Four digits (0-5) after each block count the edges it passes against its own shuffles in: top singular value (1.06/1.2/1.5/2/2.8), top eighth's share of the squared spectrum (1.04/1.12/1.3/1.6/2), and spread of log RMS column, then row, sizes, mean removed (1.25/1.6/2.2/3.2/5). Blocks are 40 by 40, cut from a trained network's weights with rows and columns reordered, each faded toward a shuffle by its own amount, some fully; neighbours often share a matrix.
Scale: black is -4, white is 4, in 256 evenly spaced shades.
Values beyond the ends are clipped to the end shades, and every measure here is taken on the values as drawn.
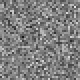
0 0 0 0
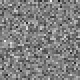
0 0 0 0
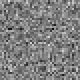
3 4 2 1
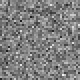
1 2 0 0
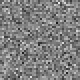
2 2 0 0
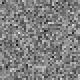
0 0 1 0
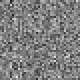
3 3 1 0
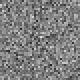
0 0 0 0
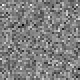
2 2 0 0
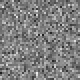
1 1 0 0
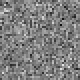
1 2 0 0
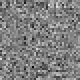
3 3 1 1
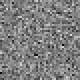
1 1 0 0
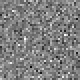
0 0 0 0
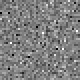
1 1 0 0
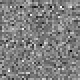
2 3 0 1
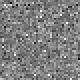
0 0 0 0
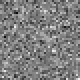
2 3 1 1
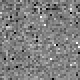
2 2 0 0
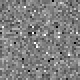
1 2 0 1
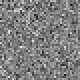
0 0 0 0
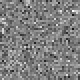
1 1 0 0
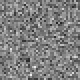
0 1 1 0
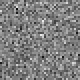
1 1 0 0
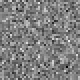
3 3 1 0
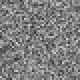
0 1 0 0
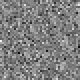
0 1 0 0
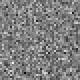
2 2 0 0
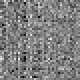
3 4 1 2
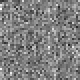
2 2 0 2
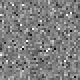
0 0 0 1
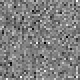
1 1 0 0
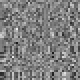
4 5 2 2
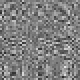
4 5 3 2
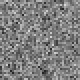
1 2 0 0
